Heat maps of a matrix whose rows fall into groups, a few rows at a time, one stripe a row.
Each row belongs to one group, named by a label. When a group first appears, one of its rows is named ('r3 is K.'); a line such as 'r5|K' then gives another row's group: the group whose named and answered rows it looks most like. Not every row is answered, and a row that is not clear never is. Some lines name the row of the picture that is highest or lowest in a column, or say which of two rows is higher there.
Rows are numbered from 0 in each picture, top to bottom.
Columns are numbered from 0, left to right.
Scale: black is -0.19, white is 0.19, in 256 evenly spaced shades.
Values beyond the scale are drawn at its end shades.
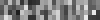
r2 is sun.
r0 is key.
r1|sun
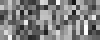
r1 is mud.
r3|key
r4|sun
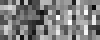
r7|key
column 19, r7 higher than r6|Yes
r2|mud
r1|mud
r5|sun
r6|sun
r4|key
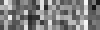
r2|sun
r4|sun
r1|mud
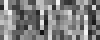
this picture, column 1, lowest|3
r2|mud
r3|mud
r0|sun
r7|sun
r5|mud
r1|sun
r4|mud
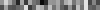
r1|sun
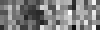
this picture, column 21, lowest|0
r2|key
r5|key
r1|key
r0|key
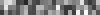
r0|mud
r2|sun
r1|sun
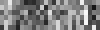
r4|mud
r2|sun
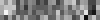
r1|mud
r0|mud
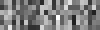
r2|mud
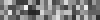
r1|sun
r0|mud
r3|sun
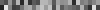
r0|key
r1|sun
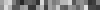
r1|sun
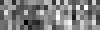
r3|key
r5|key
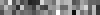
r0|key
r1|sun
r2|key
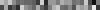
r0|mud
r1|sun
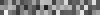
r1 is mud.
